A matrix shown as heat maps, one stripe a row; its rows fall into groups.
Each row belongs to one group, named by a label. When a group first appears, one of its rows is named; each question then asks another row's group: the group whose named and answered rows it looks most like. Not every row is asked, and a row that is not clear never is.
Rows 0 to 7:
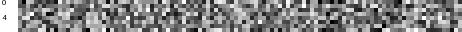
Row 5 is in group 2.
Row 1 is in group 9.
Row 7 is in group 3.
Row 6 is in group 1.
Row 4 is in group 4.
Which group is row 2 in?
3
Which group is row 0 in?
3
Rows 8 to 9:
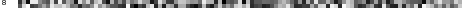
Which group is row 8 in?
2
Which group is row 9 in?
4
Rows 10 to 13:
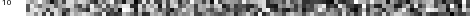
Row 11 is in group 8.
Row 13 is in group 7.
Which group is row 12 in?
8
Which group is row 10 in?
3
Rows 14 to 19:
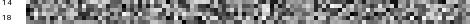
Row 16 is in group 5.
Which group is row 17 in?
8
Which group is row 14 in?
1
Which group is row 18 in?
9
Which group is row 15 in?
9
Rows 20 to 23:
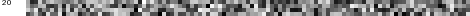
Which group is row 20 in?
1
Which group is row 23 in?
9
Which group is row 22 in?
8
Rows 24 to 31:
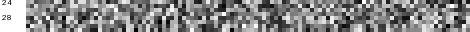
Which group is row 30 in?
3
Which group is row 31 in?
3
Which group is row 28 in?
9
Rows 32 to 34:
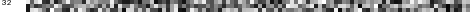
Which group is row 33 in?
7
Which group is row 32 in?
1
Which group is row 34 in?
3
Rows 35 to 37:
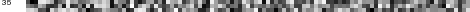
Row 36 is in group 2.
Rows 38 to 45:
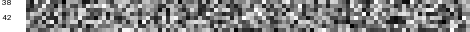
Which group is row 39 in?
2
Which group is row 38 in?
9
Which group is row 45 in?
8
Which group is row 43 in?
1
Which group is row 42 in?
3
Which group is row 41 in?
7
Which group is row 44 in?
5
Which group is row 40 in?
3
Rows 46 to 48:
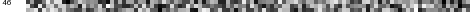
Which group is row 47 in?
1
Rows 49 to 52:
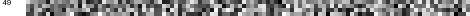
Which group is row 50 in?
9
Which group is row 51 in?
3
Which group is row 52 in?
9
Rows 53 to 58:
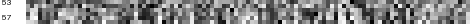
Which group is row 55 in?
4
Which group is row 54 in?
9
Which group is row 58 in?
4
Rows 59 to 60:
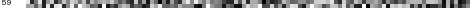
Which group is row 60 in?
7
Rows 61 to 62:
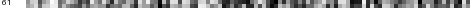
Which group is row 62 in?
8
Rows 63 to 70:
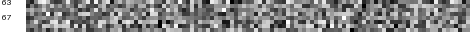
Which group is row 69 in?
9
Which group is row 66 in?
7
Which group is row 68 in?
8
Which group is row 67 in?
5
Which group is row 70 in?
5
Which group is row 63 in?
2
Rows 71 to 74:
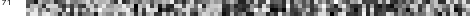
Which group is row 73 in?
8
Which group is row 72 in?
8
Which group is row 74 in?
8
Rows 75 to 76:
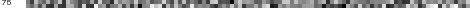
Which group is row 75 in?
9
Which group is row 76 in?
5
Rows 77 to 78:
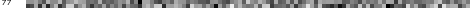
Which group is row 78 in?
5
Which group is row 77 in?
9
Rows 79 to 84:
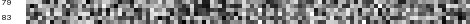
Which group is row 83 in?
1
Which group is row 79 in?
4
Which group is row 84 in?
7
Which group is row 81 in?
7
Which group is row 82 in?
7
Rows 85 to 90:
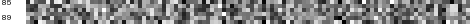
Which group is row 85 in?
7
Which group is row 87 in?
2
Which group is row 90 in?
2
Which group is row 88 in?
5
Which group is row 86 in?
2
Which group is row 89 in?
1
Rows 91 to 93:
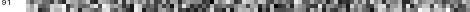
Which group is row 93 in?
4
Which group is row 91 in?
3
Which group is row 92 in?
4
